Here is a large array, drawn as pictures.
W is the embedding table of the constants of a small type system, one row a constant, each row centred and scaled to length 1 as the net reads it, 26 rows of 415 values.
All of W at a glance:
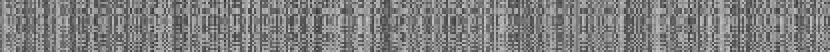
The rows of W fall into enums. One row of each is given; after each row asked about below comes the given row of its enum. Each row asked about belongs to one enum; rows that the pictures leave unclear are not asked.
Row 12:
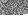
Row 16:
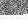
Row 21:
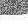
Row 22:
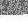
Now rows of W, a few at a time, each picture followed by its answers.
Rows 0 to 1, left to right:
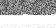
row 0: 22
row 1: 12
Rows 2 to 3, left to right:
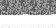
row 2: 22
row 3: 22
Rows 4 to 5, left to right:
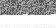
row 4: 21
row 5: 21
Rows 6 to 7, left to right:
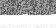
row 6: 21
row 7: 22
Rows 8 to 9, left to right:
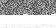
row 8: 12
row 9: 16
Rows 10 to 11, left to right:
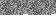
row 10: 16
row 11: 16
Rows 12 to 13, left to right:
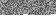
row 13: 21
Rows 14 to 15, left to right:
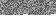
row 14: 12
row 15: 21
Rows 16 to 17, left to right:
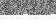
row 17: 22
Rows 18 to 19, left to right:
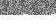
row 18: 22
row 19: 16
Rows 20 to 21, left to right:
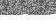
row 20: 22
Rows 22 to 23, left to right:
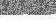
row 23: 21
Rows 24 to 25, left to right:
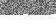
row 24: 12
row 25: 21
